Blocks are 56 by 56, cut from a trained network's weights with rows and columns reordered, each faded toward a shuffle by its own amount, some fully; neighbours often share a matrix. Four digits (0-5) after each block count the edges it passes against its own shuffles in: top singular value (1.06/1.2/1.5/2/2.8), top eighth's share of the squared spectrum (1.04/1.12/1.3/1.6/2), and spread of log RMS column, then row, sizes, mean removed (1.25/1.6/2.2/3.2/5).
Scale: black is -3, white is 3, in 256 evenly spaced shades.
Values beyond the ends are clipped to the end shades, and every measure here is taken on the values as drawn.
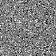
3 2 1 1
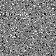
1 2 0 1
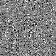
2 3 1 1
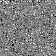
2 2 0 1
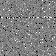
2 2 0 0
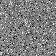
0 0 0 0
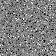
0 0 0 0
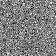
1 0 0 0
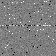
3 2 0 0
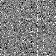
2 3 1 0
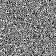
0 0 0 0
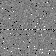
3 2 0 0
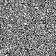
2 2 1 0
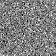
2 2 0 0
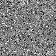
1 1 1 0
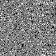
2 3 1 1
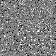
2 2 1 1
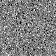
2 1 0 0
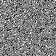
0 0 0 1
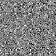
2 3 1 2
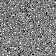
0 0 0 0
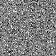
1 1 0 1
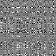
4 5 3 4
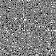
3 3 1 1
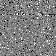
1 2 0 0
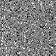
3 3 2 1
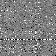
3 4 1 2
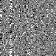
3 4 2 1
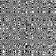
4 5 3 3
